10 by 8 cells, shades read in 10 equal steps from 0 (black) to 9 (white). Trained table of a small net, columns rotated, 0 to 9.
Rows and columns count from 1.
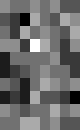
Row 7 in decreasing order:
6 5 5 4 4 4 3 1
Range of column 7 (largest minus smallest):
4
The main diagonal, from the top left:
5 2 6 9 4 4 4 0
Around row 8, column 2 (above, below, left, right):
3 4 1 1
